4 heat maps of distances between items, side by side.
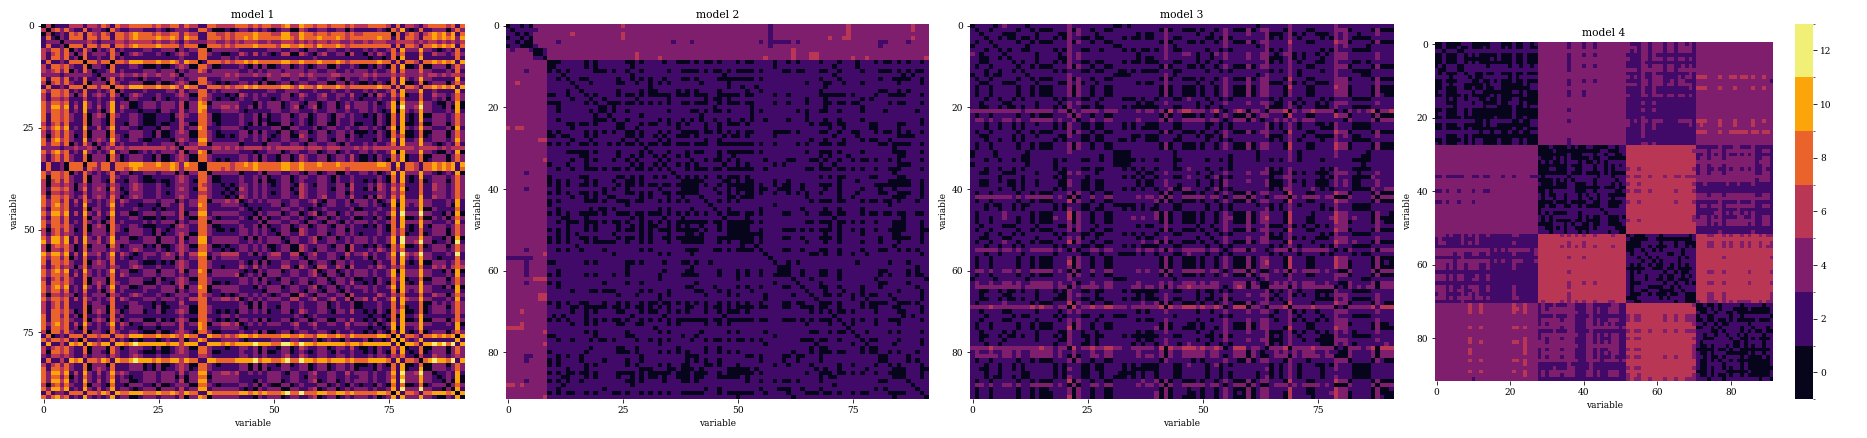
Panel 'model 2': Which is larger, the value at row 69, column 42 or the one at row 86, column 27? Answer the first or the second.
the first
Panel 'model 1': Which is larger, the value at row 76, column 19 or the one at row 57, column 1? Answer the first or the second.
the first
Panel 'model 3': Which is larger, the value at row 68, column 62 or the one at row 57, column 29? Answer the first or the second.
the first
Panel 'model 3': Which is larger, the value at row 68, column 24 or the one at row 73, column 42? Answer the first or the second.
the second
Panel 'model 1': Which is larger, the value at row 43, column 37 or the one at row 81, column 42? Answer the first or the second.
the first
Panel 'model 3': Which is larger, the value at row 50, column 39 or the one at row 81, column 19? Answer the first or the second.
the second
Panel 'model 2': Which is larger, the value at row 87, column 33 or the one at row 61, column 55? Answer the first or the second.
the first
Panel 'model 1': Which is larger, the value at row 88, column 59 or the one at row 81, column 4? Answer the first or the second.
the second
